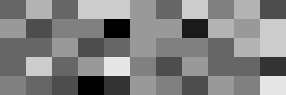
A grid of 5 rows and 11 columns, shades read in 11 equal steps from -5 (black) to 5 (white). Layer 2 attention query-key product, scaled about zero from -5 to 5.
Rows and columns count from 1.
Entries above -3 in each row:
11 9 11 10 9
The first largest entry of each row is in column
4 11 11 5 11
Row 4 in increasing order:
-3 -2 -1 -1 -1 -1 0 1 1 3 4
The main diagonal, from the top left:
-1 -2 1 1 -3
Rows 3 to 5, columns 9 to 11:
-1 2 3 / -1 -1 -3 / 1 0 4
